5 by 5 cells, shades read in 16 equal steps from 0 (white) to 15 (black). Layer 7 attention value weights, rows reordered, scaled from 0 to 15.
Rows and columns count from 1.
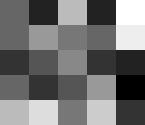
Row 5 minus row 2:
-5 -4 0 -6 11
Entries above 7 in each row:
3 3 4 4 2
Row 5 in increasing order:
2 3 4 8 12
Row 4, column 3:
10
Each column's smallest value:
4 2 4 3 0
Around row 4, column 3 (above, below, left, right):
7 8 12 6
